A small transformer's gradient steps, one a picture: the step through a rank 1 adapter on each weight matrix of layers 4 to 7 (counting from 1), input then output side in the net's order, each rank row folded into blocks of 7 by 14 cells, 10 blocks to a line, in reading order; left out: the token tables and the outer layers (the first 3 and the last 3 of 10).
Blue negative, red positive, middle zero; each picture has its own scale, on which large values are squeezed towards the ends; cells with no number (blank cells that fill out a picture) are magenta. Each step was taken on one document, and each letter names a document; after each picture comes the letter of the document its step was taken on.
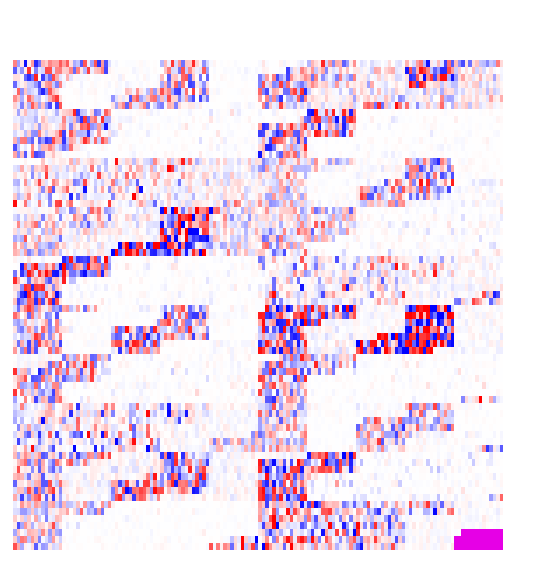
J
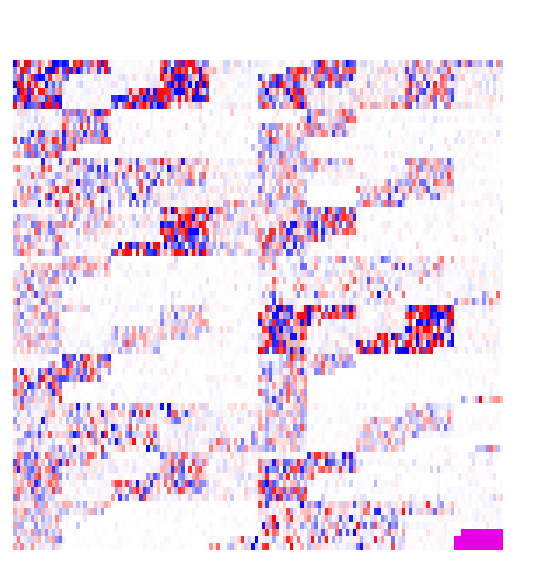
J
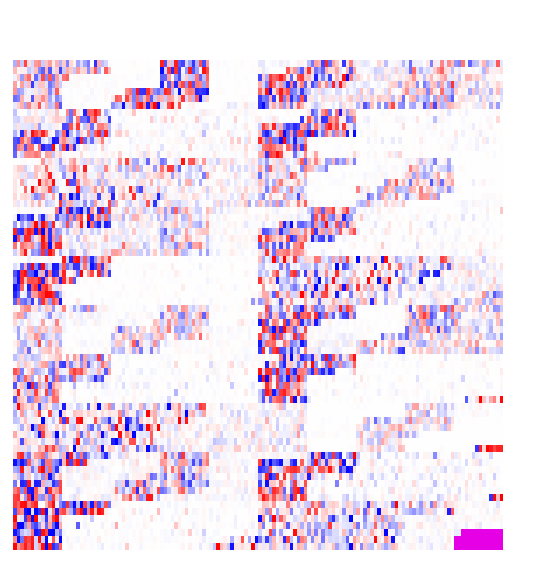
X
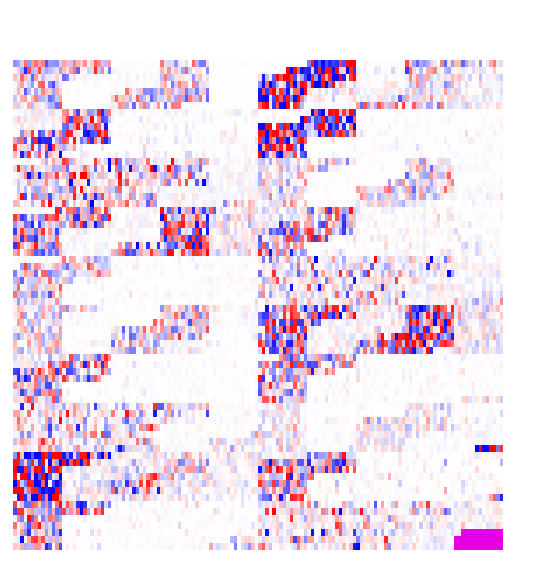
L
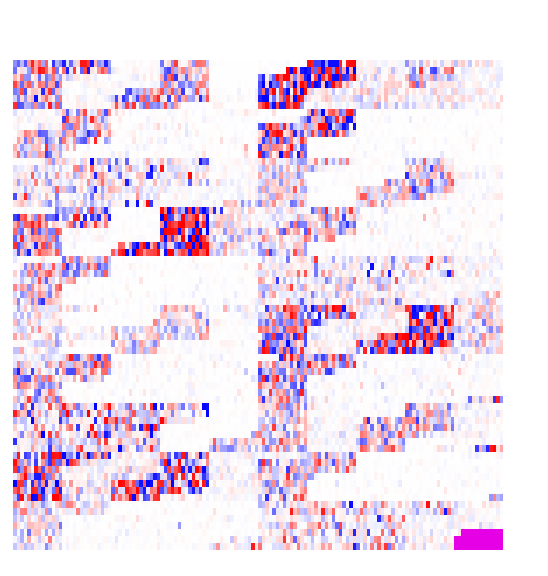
L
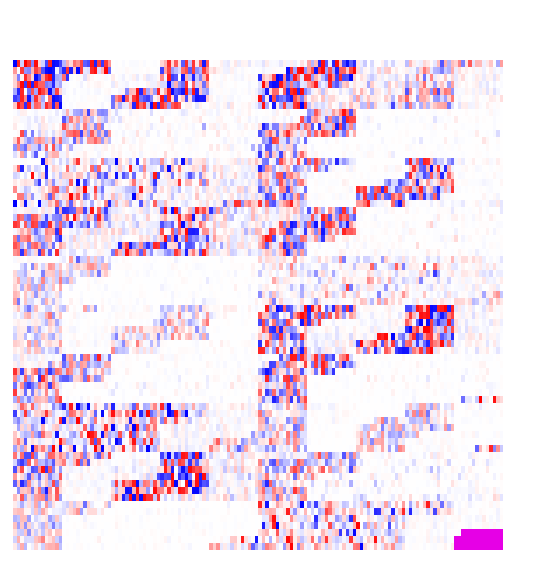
J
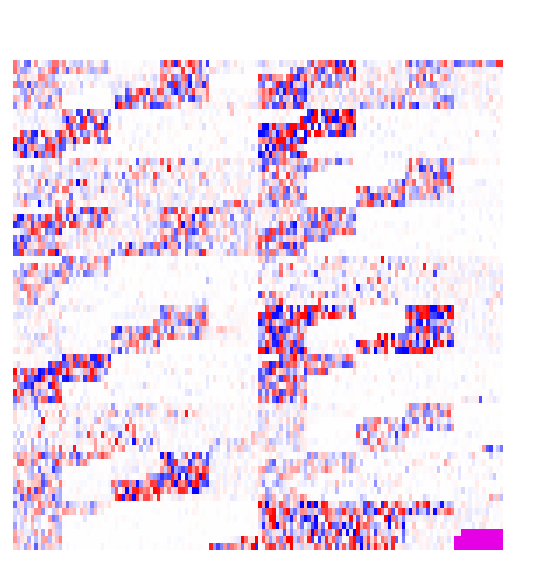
J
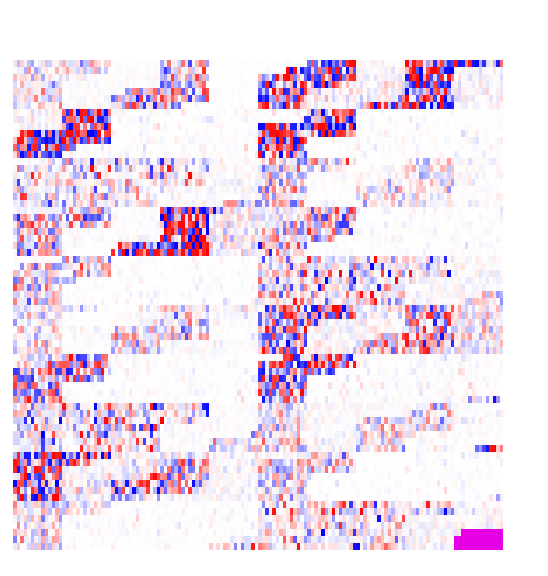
L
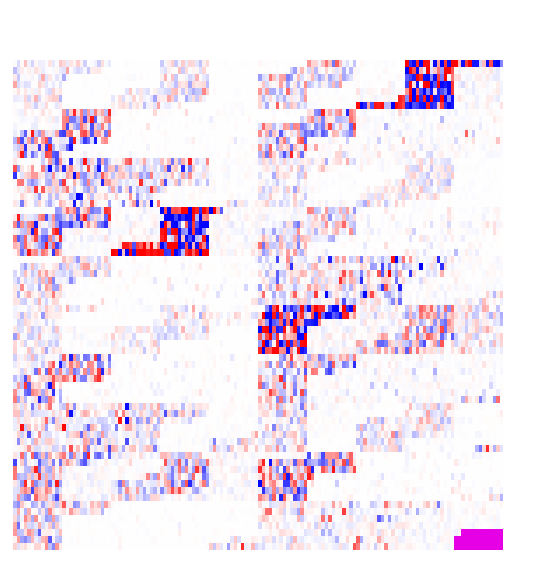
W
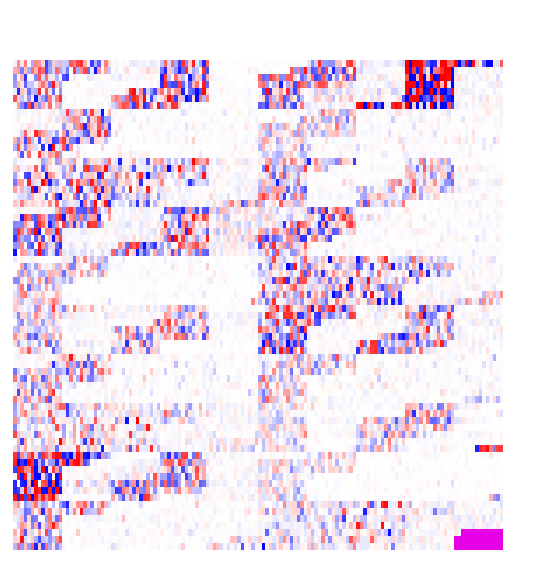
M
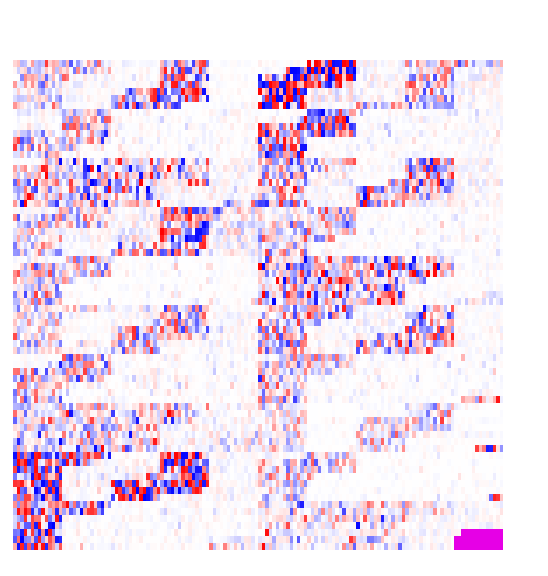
M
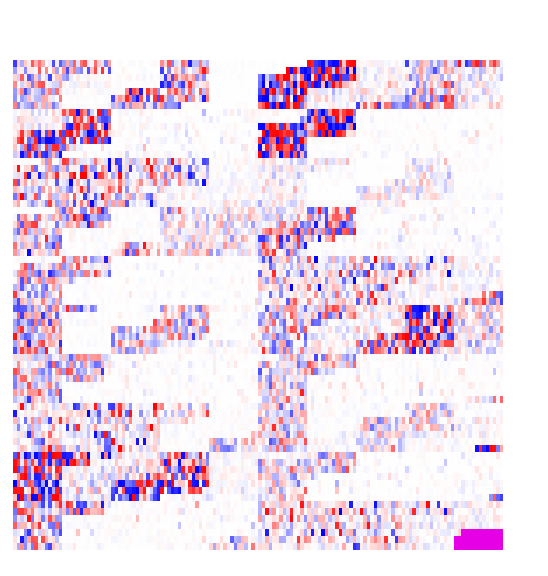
L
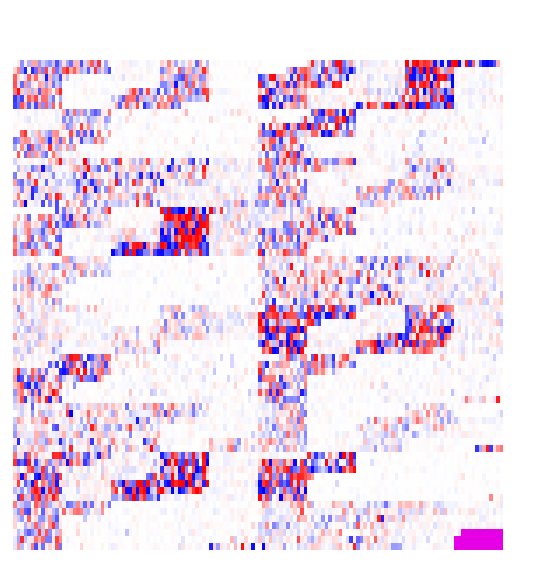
M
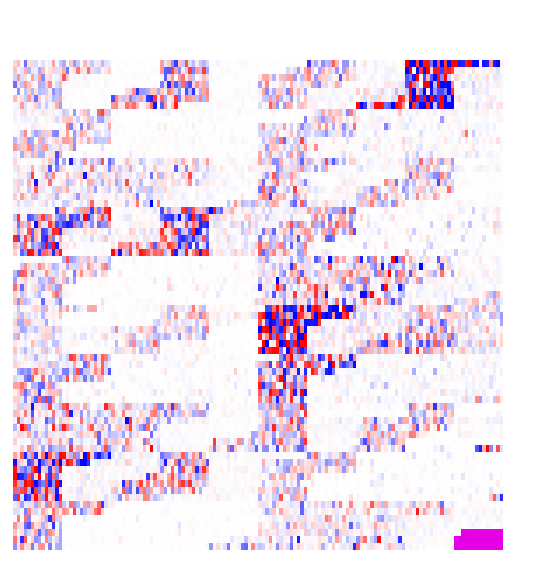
W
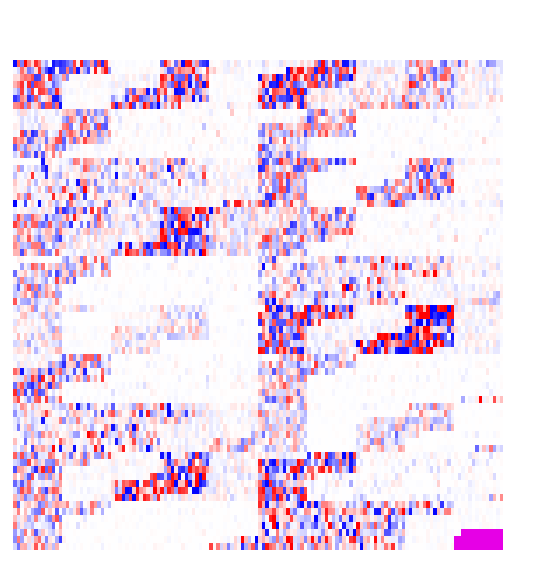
J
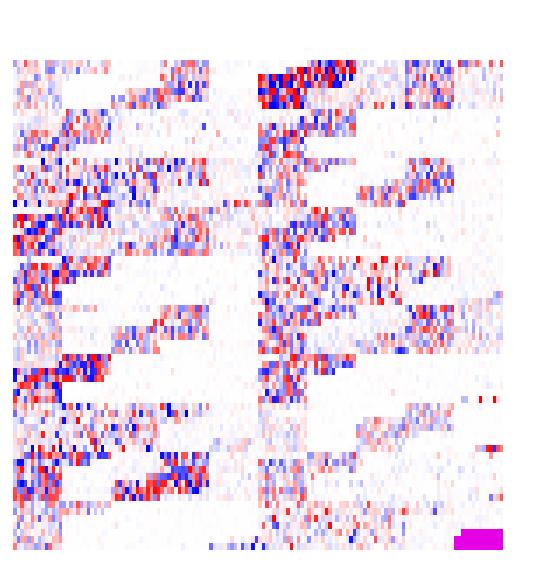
J
